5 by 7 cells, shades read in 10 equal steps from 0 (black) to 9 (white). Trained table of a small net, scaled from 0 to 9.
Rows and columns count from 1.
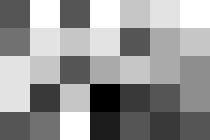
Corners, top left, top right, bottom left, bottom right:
3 9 3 3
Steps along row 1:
up down up down up up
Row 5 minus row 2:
-1 -4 2 -7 0 -4 -4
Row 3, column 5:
7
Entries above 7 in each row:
4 2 1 1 1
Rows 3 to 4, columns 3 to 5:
3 6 7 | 7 0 2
